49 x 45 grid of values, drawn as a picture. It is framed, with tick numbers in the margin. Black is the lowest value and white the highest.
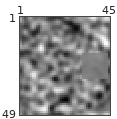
There is no seam. The values follow a bell shape. The halves do not mirror each other. An odd patch, calmer than its surroundings, sits in the middle right. The ninth with the highest average is the top right. The middle right is the calmest part.
